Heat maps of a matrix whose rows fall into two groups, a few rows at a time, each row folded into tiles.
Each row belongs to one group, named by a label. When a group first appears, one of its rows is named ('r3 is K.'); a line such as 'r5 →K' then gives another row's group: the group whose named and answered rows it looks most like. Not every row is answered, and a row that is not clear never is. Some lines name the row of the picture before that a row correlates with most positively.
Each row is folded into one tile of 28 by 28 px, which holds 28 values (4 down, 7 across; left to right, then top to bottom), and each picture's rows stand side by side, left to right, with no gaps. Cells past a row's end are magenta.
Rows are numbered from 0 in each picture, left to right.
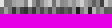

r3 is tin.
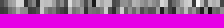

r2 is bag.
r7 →tin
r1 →bag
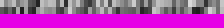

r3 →bag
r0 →tin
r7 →bag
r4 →tin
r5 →bag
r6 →tin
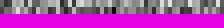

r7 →tin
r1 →tin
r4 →bag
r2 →tin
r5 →tin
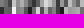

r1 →bag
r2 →bag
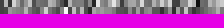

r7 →bag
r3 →bag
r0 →bag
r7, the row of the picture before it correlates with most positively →2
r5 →tin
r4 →tin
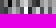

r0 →bag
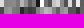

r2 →tin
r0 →tin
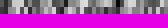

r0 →bag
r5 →tin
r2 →bag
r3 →tin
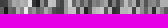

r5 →tin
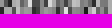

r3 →bag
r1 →tin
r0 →bag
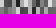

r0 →tin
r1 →tin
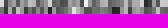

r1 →tin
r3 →tin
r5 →tin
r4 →bag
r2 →bag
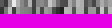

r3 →bag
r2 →bag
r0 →bag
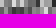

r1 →bag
